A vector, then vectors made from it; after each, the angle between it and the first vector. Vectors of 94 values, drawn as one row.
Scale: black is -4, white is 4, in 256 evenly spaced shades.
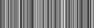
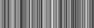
orthogonal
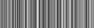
orthogonal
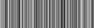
nearly opposite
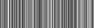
partly opposed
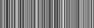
orthogonal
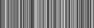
nearly parallel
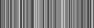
nearly parallel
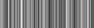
partly opposed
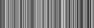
nearly parallel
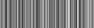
partly opposed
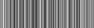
orthogonal
